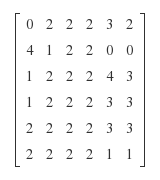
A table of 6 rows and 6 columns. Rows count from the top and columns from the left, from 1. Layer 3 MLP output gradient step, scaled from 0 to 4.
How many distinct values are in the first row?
3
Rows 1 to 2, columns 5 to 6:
3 2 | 0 0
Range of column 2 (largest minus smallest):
1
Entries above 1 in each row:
5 3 5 5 6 4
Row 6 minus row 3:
1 0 0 0 -3 -2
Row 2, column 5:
0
